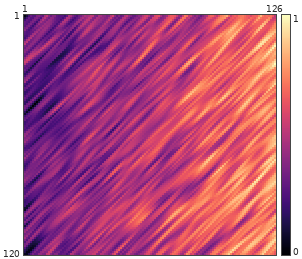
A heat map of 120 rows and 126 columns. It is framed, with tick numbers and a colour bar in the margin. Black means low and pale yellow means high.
The grain runs diagonally up to the right. There is an overall slope up to the right. No single row or column stands out from its neighbours.
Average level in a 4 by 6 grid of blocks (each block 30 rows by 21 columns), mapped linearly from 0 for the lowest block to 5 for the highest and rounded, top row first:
112345 / 022345 / 112345 / 123345
